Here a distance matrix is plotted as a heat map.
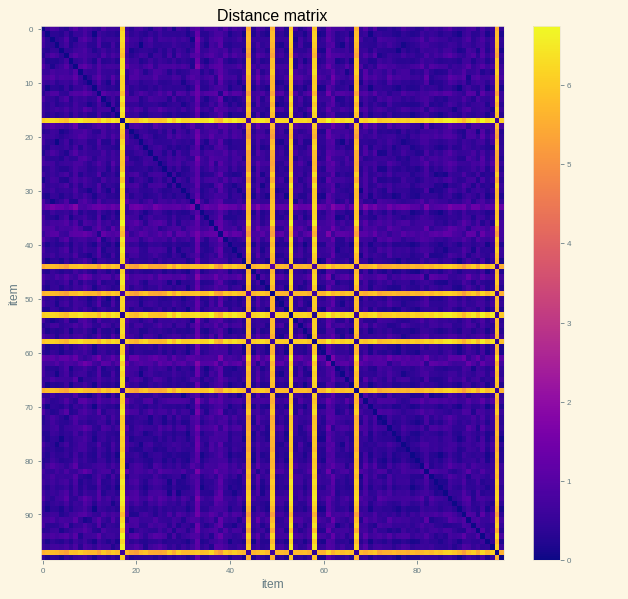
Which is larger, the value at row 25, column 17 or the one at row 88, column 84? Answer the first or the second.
the first
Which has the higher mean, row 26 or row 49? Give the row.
49
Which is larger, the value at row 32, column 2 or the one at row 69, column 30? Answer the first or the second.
the second
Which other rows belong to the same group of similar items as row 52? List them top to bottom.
0, 1, 2, 3, 4, 5, 6, 7, 8, 9, 10, 11, 12, 13, 14, 15, 16, 18, 19, 20, 21, 22, 23, 24, 25, 26, 27, 28, 29, 30, 31, 32, 33, 34, 35, 36, 37, 38, 39, 40, 41, 42, 43, 45, 46, 47, 48, 50, 51, 54, 55, 56, 57, 59, 60, 61, 62, 63, 64, 65, 66, 68, 69, 70, 71, 72, 73, 74, 75, 76, 77, 78, 79, 80, 81, 82, 83, 84, 85, 86, 87, 88, 89, 90, 91, 92, 93, 94, 95, 96, 98
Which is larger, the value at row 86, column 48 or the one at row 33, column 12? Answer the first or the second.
the second
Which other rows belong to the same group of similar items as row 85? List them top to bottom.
0, 1, 2, 3, 4, 5, 6, 7, 8, 9, 10, 11, 12, 13, 14, 15, 16, 18, 19, 20, 21, 22, 23, 24, 25, 26, 27, 28, 29, 30, 31, 32, 33, 34, 35, 36, 37, 38, 39, 40, 41, 42, 43, 45, 46, 47, 48, 50, 51, 52, 54, 55, 56, 57, 59, 60, 61, 62, 63, 64, 65, 66, 68, 69, 70, 71, 72, 73, 74, 75, 76, 77, 78, 79, 80, 81, 82, 83, 84, 86, 87, 88, 89, 90, 91, 92, 93, 94, 95, 96, 98
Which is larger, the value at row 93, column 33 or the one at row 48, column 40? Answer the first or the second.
the first
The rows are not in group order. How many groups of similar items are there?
2
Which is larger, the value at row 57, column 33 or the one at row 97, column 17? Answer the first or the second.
the first
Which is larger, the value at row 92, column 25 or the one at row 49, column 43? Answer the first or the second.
the second
